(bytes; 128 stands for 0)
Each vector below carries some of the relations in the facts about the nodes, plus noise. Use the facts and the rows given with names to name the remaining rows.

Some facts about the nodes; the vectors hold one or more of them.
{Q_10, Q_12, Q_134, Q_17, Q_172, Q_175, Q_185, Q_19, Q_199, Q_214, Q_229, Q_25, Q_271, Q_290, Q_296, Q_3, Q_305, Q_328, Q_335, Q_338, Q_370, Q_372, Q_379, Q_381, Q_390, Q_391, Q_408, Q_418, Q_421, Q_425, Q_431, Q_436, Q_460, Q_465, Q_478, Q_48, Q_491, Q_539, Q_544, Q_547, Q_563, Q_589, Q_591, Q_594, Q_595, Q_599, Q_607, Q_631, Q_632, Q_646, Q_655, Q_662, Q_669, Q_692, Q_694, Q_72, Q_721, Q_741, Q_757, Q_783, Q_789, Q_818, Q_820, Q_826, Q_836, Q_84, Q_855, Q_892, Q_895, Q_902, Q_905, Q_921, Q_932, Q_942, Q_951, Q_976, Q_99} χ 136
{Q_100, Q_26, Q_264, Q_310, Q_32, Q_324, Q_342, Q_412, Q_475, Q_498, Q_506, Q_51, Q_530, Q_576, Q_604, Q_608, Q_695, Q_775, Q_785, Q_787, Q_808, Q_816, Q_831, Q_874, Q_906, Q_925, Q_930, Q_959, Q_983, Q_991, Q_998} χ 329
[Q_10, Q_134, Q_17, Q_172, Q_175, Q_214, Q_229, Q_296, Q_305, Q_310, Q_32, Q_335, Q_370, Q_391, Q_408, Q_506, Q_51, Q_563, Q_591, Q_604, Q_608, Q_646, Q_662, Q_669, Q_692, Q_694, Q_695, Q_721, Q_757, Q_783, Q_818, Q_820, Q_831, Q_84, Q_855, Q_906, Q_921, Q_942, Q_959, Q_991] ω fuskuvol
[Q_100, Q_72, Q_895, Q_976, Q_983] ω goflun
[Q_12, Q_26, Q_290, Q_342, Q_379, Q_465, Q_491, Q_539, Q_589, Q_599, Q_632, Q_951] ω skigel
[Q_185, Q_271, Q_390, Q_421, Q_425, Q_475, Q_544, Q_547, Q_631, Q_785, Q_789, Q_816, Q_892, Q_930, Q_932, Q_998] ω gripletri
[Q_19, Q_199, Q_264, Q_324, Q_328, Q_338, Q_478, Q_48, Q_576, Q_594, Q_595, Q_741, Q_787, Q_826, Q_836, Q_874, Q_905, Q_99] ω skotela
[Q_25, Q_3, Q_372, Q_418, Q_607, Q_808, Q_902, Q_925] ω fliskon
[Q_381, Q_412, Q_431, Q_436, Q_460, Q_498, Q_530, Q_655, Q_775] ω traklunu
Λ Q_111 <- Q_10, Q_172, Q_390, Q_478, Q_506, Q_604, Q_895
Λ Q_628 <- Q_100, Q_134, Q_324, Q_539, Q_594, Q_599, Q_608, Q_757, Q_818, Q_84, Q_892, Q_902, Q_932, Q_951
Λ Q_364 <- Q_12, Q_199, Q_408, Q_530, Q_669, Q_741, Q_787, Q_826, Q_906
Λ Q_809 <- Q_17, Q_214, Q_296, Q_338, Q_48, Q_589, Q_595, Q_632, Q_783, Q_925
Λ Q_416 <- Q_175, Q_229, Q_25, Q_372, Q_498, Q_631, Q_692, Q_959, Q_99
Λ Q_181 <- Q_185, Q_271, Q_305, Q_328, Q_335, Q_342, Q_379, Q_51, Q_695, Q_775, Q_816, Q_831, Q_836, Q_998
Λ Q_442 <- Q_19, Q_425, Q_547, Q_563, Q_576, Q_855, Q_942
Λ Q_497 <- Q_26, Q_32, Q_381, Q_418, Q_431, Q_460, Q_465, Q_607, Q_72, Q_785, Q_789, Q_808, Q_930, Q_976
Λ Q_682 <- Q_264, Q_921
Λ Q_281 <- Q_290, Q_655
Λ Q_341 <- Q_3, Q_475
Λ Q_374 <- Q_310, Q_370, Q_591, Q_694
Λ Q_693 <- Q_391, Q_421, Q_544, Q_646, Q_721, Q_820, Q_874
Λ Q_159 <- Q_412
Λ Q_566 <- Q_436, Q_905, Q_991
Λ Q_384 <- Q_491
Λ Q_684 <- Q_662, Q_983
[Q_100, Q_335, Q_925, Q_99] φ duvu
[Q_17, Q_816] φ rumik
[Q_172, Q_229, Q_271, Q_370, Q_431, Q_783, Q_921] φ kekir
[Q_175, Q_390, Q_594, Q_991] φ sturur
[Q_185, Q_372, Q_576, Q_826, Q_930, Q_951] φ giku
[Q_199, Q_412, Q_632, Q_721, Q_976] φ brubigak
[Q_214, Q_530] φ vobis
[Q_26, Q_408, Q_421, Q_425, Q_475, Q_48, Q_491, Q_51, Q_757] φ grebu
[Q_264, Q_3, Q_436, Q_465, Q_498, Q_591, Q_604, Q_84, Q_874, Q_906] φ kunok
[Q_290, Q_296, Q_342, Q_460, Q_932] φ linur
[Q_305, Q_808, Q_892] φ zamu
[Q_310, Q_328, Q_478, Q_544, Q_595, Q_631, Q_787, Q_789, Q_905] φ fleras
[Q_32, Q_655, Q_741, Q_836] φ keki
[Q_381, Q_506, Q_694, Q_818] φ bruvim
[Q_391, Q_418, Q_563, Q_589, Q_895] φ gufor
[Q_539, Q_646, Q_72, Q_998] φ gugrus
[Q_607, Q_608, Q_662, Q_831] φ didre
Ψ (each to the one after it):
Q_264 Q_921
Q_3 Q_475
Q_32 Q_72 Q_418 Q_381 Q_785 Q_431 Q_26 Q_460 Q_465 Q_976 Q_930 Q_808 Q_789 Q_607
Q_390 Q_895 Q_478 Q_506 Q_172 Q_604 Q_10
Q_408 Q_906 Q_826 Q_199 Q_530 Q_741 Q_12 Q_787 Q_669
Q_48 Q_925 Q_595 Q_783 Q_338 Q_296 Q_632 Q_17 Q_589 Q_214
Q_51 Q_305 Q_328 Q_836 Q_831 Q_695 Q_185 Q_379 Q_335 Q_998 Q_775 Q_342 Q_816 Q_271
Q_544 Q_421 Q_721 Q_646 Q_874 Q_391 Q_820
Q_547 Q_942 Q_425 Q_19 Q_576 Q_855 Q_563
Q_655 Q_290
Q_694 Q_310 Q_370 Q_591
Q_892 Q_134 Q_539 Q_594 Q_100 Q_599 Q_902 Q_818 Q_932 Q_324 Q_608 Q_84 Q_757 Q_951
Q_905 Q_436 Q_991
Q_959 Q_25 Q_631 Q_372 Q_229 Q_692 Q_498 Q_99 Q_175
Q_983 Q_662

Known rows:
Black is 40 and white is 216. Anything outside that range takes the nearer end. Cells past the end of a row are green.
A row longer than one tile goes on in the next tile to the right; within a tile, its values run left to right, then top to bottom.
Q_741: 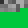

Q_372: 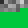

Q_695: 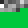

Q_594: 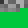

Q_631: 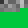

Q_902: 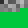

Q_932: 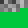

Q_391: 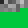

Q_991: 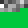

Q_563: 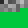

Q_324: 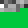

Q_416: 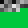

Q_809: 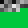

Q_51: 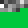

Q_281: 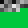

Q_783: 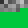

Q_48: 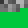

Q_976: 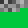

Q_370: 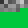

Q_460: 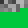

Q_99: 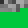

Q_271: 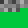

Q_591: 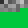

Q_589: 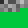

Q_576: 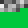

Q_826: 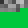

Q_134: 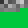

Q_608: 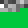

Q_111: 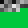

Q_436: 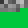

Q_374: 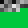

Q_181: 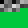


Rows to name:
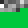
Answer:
Q_831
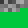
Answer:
Q_757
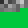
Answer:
Q_408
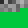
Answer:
Q_17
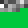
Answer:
Q_959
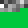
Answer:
Q_310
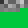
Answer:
Q_418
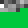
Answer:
Q_775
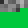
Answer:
Q_328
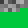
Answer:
Q_607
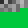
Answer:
Q_632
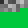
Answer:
Q_818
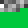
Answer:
Q_874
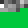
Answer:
Q_998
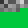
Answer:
Q_290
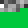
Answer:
Q_787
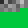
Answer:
Q_491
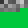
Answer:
Q_3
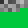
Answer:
Q_465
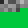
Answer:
Q_335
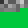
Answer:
Q_25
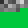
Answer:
Q_694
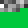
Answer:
Q_264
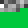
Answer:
Q_498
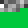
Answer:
Q_530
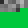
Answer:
Q_836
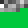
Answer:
Q_604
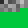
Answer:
Q_12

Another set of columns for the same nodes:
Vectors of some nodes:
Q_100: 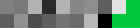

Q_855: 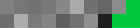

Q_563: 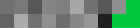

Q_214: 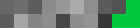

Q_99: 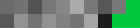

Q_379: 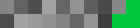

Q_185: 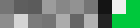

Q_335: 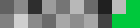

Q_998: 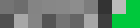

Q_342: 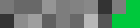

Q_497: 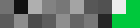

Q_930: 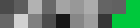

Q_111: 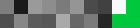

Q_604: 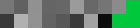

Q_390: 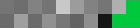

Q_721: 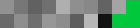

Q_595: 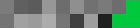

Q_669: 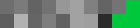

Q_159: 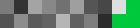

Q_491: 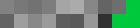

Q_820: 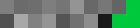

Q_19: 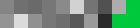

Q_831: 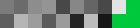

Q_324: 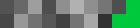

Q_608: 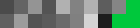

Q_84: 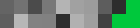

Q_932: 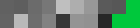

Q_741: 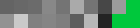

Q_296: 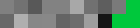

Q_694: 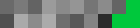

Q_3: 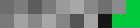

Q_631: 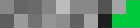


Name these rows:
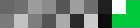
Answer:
Q_695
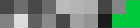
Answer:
Q_976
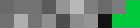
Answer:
Q_902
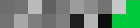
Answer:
Q_991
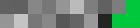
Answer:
Q_599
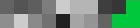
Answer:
Q_951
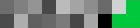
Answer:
Q_983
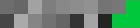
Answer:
Q_412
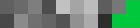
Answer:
Q_808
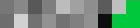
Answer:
Q_895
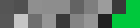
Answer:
Q_460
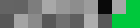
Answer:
Q_816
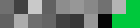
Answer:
Q_785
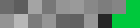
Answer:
Q_539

